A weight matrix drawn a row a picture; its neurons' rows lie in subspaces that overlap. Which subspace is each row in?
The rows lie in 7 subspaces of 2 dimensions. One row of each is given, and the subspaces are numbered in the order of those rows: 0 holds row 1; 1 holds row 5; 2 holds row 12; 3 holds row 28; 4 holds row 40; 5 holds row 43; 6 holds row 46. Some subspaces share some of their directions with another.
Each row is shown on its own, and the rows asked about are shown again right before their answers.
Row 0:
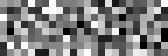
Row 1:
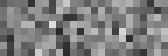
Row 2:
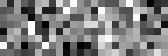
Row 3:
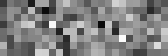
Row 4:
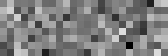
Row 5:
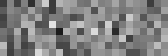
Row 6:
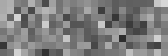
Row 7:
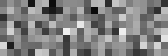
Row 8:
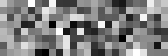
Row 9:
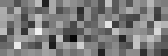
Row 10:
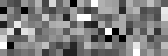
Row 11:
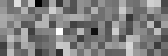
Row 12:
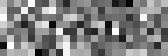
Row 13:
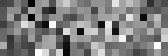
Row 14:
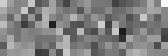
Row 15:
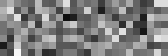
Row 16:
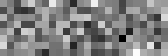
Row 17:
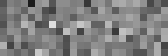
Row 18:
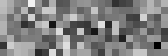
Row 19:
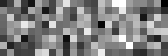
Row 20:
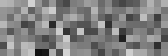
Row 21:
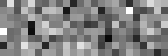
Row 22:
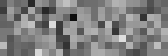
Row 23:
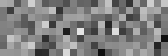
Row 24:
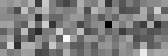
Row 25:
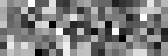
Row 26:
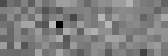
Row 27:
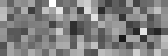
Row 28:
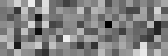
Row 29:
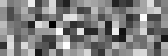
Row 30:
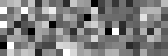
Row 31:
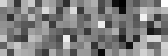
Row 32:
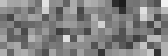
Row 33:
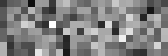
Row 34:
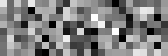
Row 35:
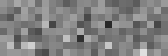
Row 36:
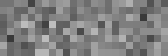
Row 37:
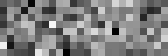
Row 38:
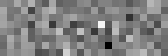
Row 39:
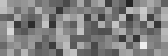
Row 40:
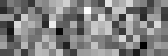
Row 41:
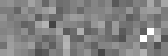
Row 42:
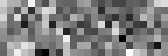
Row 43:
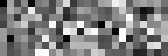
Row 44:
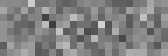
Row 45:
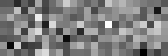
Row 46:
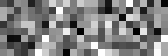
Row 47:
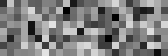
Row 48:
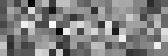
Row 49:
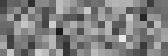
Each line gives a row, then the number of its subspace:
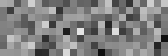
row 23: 6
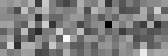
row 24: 3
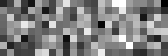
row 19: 1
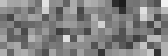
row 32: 1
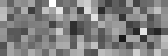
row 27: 6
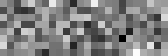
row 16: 2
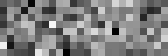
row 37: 2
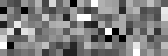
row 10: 2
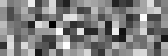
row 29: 0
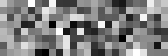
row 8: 2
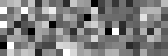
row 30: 2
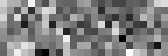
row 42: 0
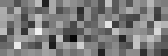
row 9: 3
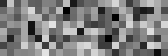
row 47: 5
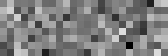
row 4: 0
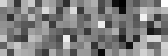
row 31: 1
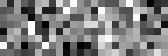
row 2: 5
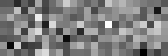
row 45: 3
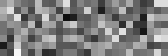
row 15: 0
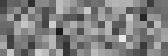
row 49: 4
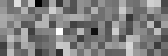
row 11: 1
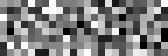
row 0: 4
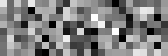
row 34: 5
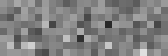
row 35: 3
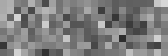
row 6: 0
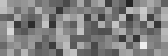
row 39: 4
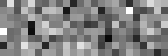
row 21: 5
